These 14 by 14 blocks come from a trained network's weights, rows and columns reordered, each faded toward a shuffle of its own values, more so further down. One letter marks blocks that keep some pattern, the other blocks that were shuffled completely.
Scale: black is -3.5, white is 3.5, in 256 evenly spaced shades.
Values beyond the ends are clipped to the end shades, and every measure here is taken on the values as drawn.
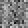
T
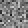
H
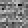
T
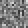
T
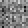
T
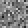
H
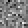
H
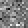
H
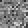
H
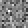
H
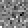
H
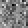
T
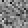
H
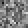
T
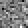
H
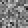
H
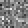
H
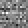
T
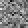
H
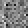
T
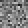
H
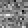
T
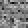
T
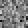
H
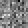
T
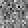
H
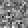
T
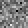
H
